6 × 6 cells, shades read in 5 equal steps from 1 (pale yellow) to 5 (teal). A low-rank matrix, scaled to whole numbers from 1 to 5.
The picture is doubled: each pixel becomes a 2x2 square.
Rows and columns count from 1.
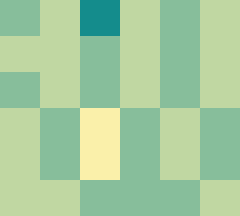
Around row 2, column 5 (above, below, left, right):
3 3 2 2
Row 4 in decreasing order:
3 3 3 2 2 1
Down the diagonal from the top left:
3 2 3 3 2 2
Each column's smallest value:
2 2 1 2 2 2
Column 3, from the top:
5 3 3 1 1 3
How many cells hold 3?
16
